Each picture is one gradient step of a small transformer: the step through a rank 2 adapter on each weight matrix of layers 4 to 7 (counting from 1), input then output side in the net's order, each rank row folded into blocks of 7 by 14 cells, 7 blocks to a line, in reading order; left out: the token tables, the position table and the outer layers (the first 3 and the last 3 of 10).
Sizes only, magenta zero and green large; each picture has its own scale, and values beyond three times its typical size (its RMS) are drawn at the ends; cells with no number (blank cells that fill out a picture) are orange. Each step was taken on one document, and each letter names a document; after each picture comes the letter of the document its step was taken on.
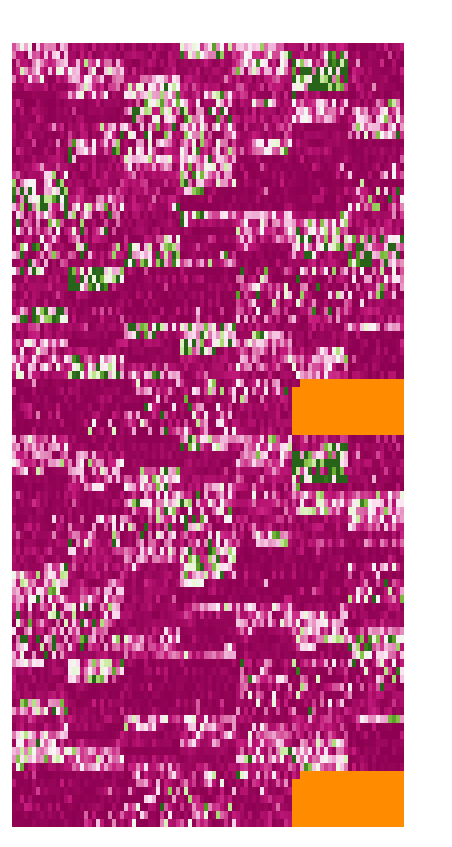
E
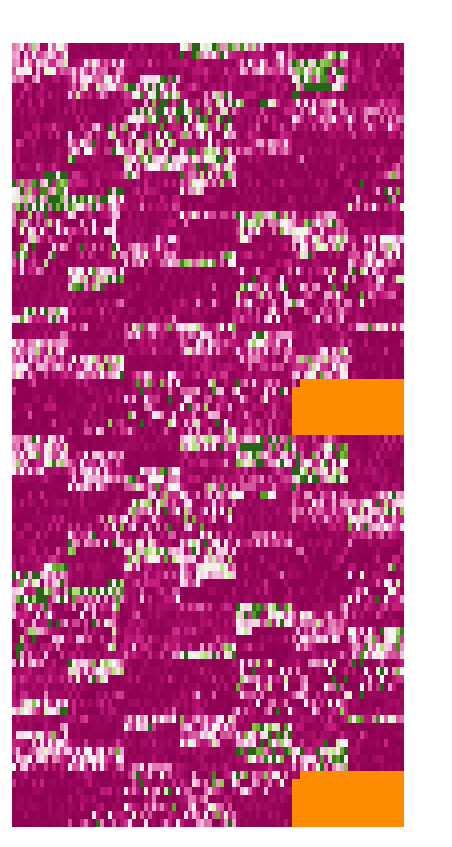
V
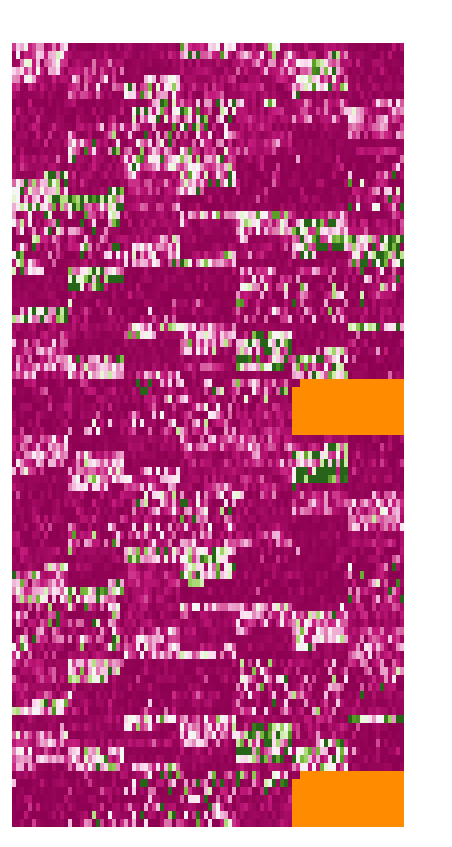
V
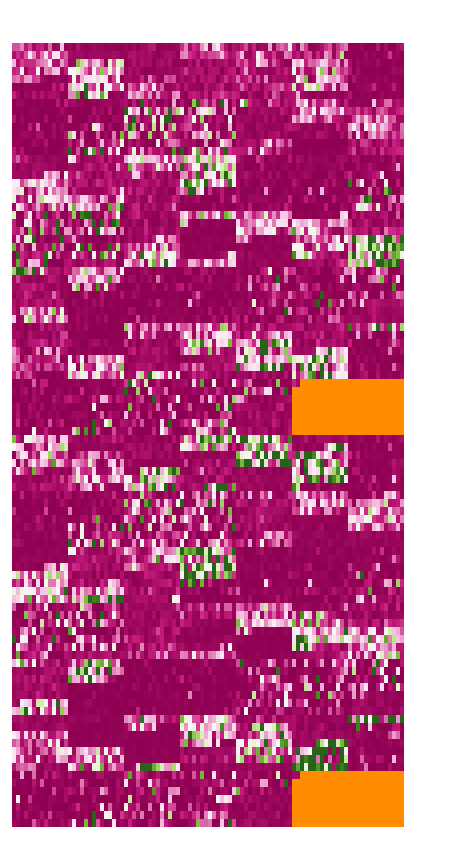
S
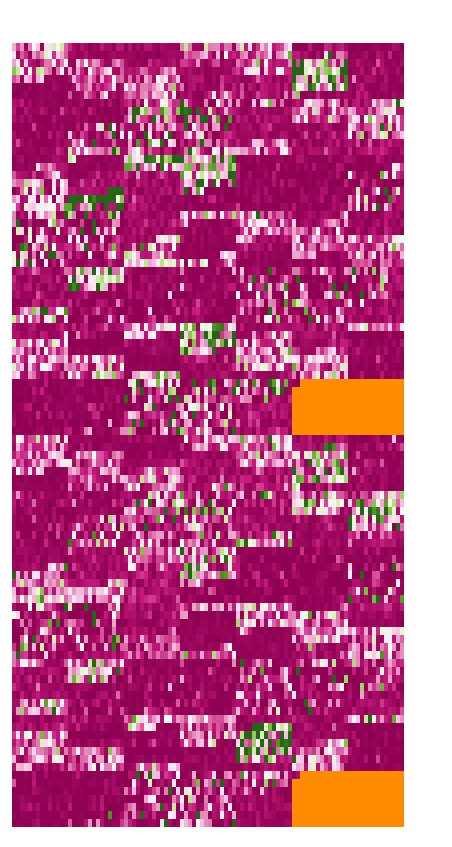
V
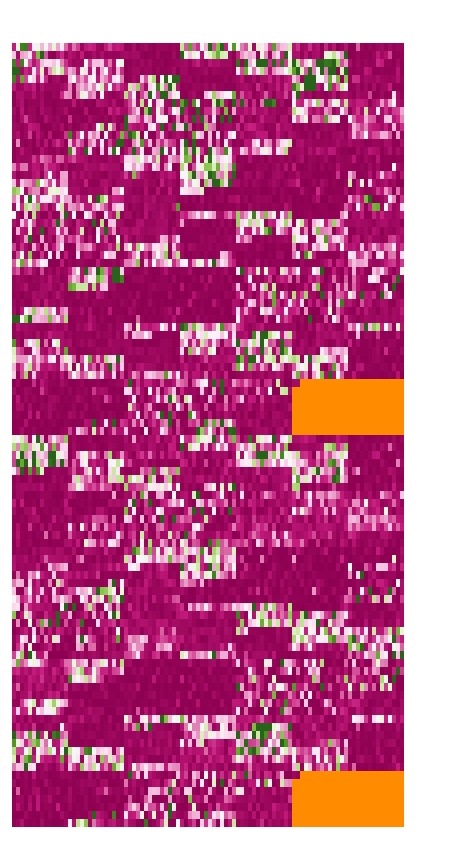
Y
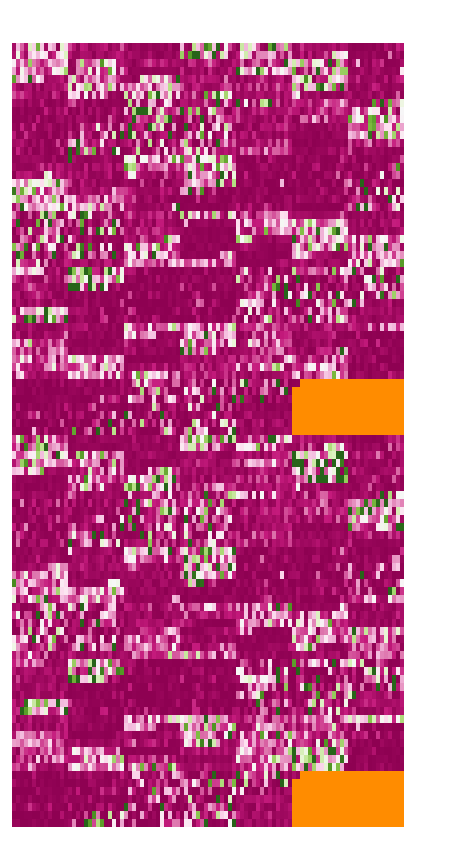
E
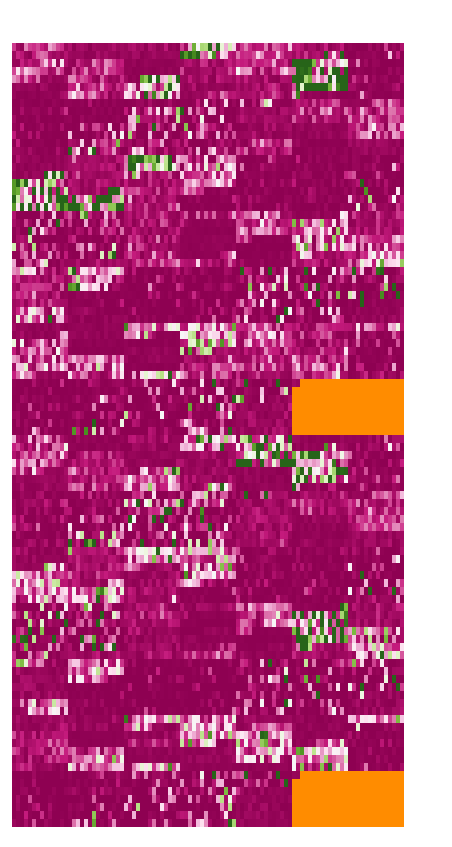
S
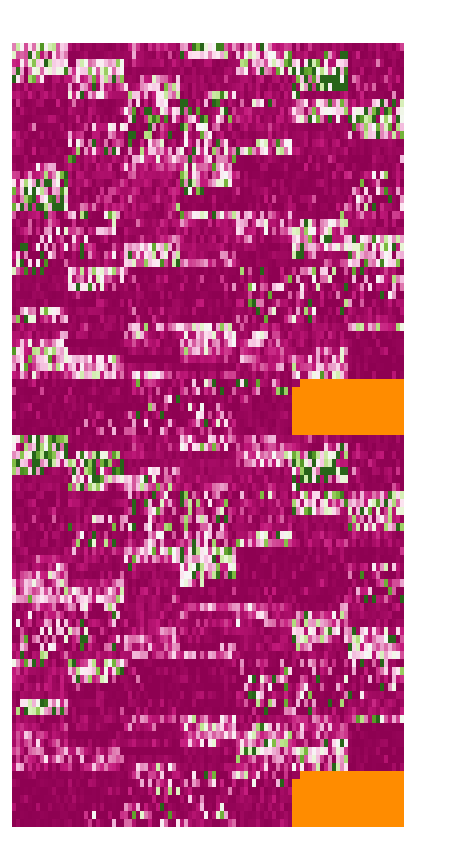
E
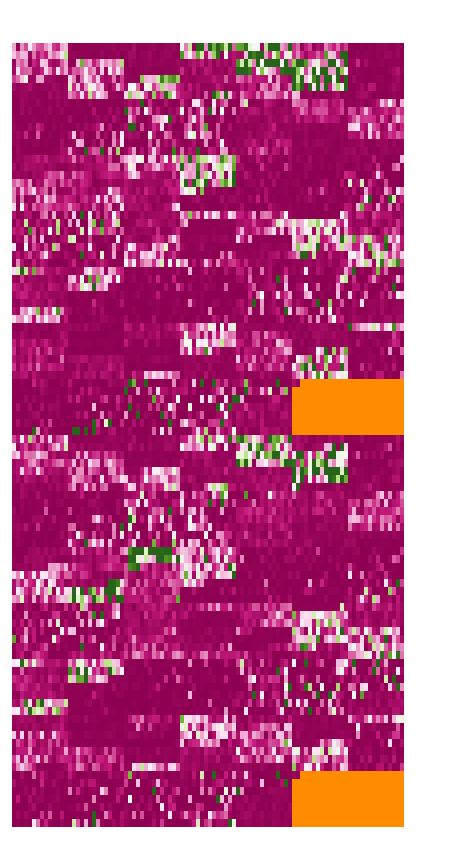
S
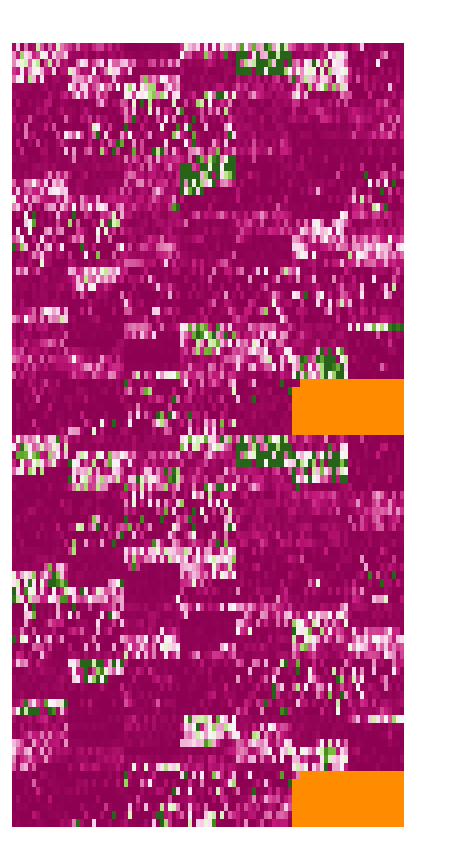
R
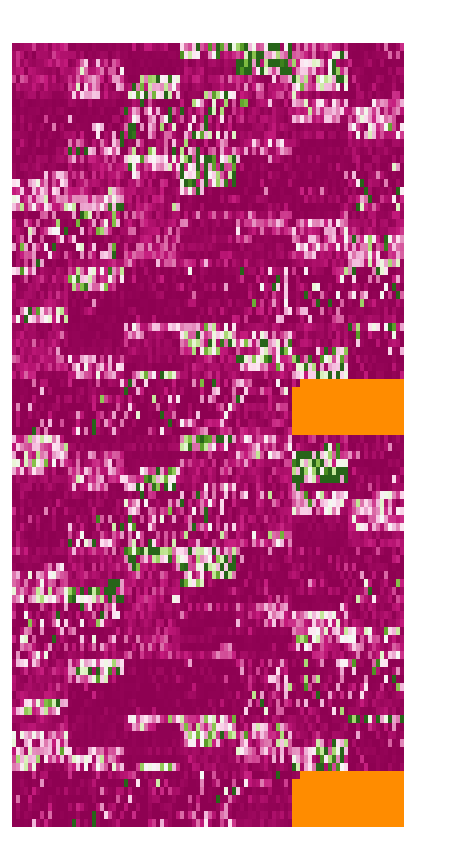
S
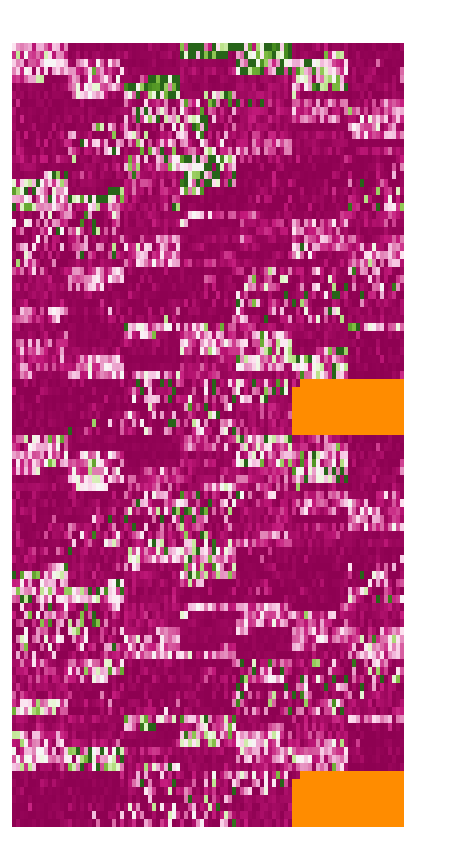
V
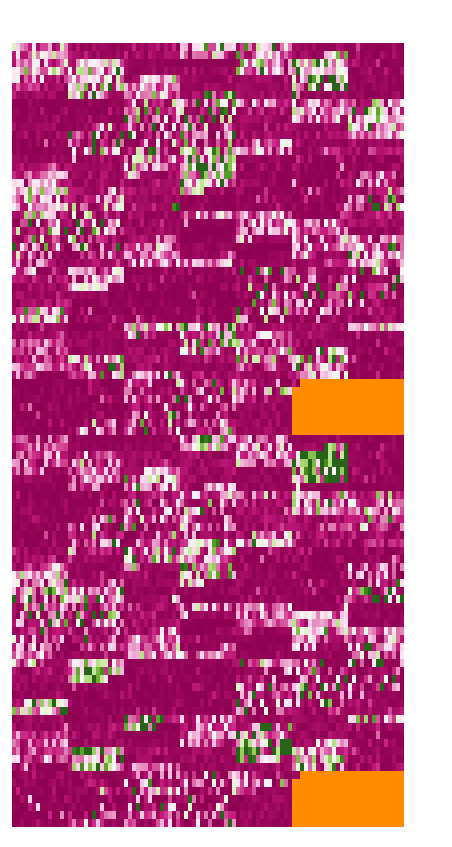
Y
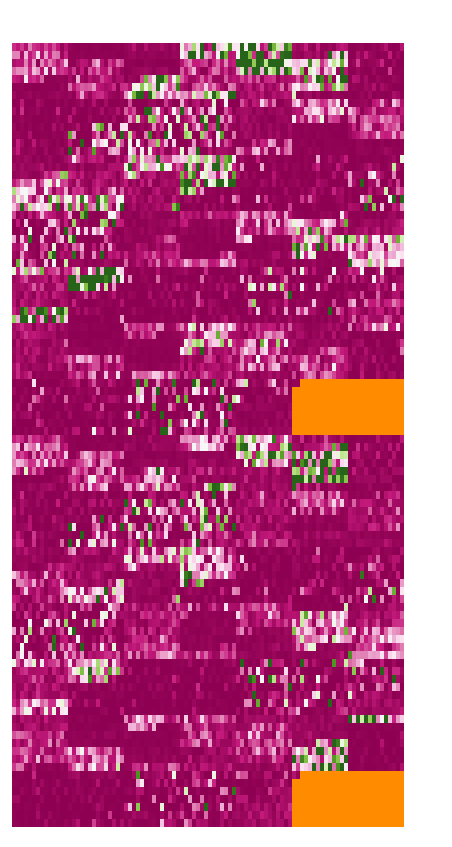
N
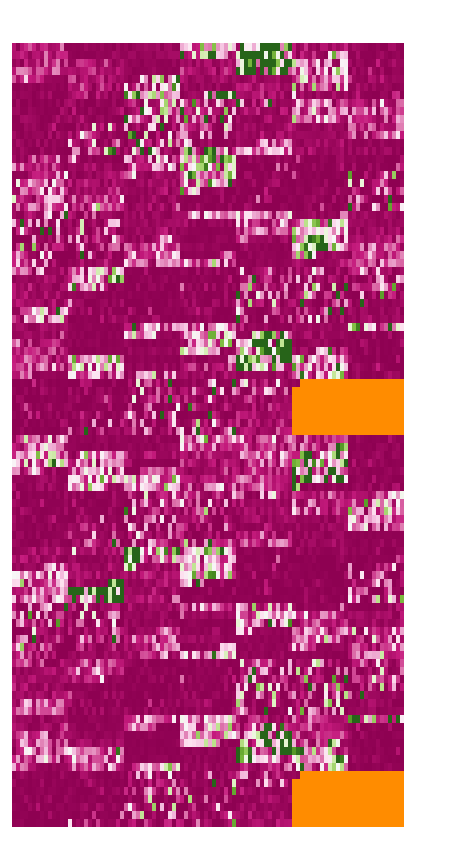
V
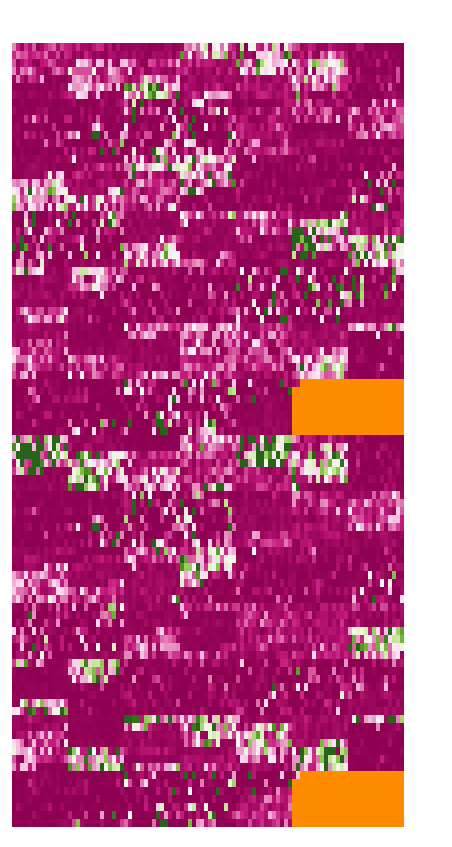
R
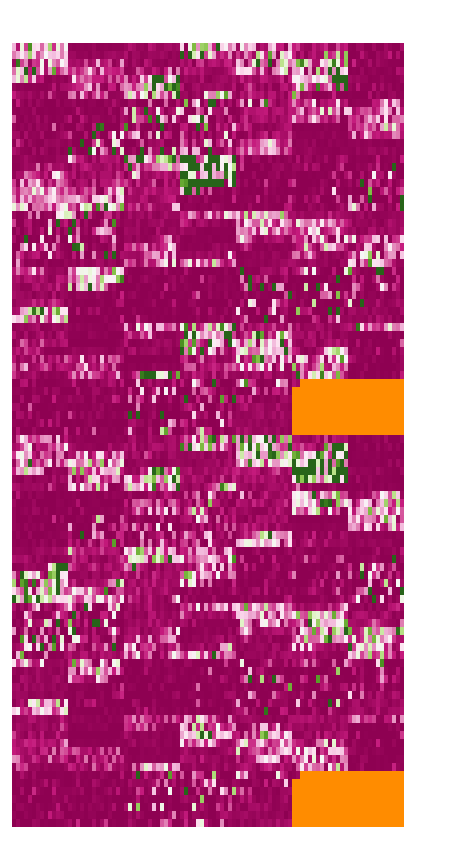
N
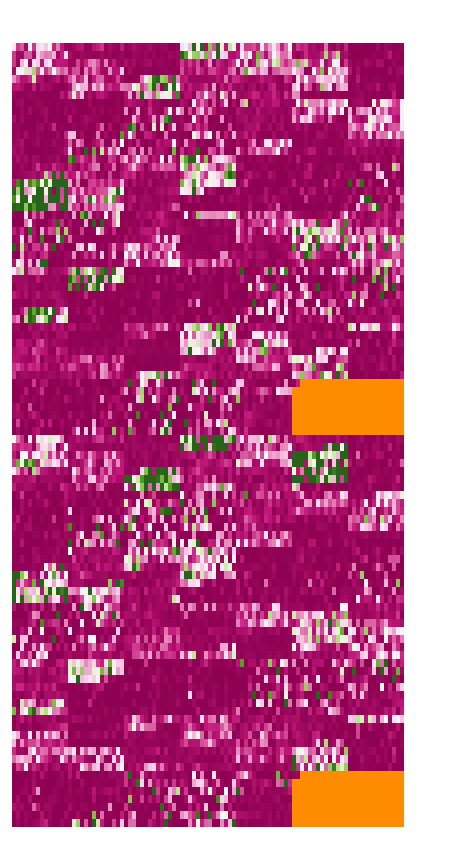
S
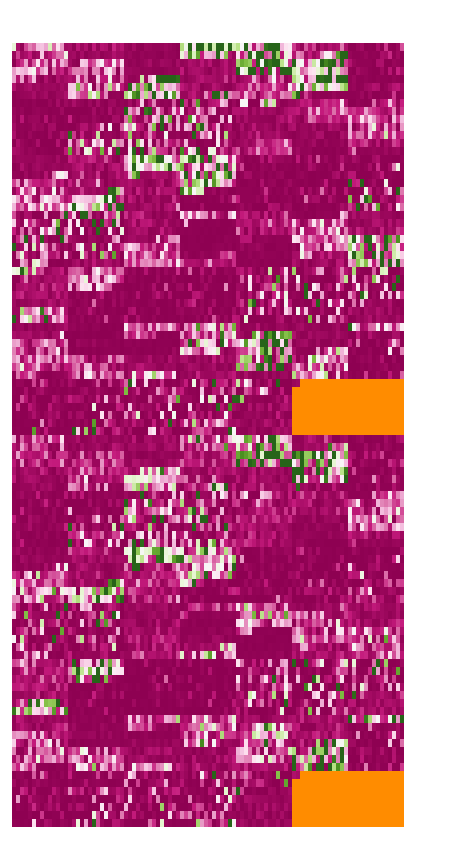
S
